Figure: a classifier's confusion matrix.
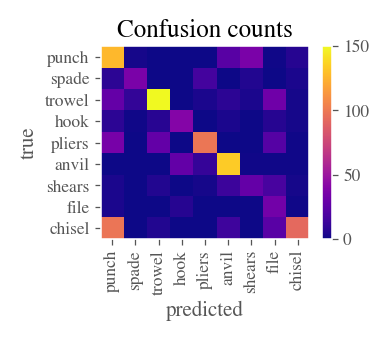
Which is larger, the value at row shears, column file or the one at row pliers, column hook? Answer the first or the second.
the first
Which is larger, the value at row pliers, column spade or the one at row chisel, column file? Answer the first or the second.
the second
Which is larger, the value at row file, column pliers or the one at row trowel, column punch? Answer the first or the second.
the second
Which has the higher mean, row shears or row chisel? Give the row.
chisel
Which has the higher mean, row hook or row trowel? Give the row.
trowel
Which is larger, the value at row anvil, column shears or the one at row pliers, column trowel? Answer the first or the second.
the second
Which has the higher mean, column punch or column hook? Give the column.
punch
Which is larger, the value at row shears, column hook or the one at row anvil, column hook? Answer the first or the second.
the second
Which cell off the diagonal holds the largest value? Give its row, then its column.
chisel, punch
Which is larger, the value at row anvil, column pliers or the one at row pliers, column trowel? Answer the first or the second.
the second
